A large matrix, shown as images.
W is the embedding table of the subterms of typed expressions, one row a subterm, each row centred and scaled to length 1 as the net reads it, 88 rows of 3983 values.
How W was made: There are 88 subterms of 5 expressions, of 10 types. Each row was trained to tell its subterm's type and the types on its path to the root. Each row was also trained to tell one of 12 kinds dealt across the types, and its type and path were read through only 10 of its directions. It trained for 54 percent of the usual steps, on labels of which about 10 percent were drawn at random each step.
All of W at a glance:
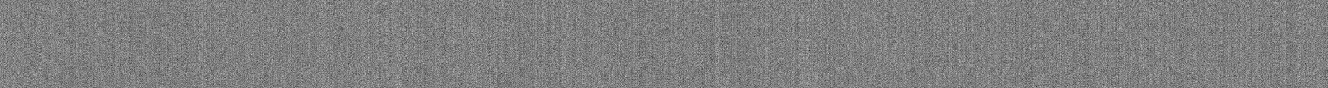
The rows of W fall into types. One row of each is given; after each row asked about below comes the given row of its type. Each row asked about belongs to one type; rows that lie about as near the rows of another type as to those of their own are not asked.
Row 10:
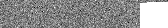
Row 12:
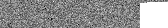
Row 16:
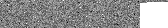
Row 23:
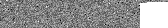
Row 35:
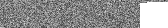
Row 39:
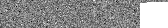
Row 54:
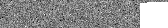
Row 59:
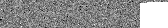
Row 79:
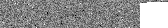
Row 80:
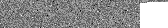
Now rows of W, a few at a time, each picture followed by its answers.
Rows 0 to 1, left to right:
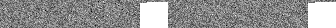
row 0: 12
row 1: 54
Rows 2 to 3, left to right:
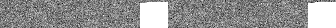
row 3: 23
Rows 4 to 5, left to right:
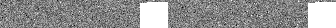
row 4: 23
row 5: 79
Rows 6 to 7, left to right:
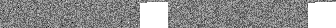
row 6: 35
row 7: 12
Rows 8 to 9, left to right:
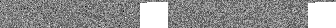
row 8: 10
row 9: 80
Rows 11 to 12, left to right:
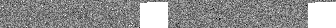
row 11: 79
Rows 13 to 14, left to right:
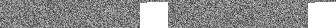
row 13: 12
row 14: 54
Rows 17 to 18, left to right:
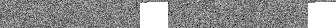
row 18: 16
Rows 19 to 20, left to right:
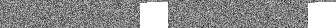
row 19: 35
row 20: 39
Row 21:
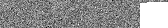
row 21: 16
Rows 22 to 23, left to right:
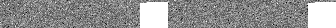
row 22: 79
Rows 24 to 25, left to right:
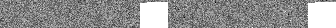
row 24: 39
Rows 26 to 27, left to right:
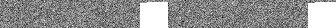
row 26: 23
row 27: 16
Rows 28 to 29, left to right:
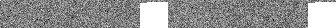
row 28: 10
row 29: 10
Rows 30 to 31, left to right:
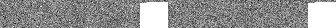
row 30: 16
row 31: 16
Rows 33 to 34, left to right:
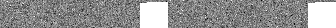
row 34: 54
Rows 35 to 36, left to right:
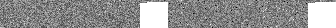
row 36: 80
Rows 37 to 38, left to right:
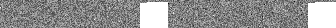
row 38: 54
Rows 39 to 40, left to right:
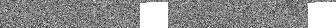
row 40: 59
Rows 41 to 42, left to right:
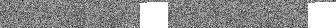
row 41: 16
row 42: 23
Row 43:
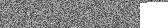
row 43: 54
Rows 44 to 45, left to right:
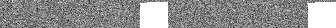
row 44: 12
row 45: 35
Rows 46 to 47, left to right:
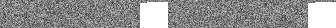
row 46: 12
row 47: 54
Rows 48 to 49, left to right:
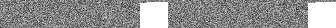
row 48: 39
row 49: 35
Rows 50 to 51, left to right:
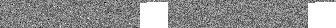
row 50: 23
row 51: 54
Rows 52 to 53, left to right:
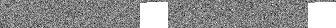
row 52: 39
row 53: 23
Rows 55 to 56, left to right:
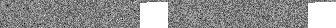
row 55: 39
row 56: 39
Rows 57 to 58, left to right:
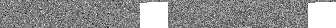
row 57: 80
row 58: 54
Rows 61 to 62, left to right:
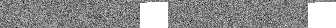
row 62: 35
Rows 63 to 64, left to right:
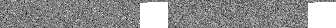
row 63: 80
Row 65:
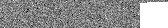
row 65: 12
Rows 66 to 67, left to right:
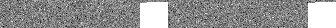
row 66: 23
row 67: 80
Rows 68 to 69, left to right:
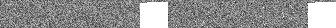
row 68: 80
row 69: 80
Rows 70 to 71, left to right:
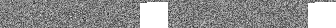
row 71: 16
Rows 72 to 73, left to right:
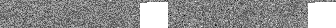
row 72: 54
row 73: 10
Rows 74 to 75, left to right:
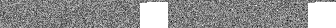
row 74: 35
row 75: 59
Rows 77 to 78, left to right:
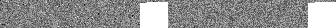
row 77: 39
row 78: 35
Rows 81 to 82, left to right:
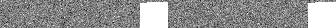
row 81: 35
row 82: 80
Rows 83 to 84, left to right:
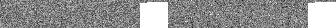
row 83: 35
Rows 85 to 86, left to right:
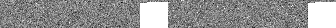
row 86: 59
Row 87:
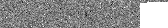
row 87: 79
